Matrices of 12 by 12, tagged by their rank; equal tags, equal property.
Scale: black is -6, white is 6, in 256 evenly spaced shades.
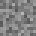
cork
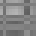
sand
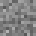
cork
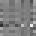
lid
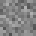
cork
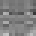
lid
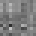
lid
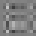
sand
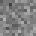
cork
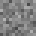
cork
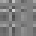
sand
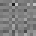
lid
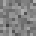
cork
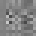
lid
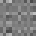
lid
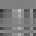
sand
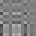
sand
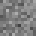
cork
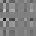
sand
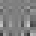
sand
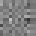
lid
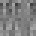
lid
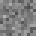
cork
